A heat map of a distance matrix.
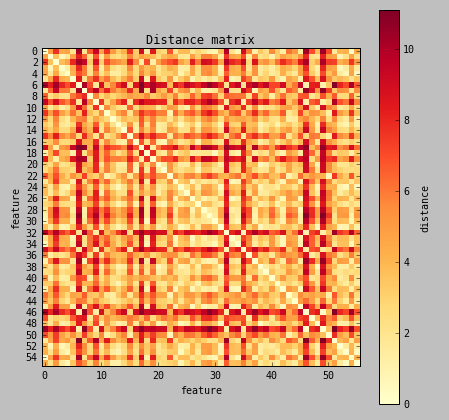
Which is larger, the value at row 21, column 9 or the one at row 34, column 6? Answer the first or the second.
the second
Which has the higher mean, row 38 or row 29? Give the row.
29
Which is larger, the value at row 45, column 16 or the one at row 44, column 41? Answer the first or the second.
the first
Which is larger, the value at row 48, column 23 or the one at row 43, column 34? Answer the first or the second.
the second
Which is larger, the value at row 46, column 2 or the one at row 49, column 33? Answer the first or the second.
the first
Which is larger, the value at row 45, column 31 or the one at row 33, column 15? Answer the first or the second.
the second
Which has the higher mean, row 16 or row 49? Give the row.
49
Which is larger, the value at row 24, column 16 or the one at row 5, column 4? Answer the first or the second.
the second
